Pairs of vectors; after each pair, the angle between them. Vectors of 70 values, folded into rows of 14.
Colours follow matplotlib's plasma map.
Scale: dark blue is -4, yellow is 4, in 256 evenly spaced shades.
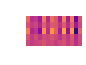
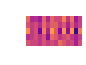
nearly parallel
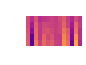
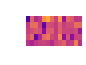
orthogonal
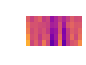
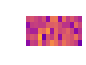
partly opposed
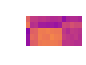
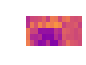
nearly opposite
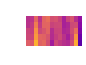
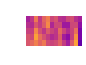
nearly parallel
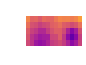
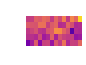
partly aligned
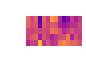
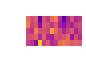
nearly parallel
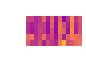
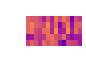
nearly opposite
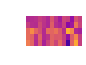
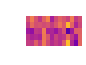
nearly opposite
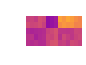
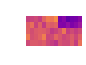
nearly opposite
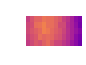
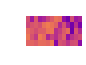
partly aligned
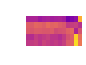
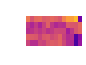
nearly opposite
